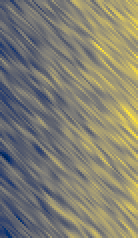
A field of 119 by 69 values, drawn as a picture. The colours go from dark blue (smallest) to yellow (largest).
The histogram is bell-shaped. The grain runs diagonally down to the right. Values rise toward the right. No row or column stands out.
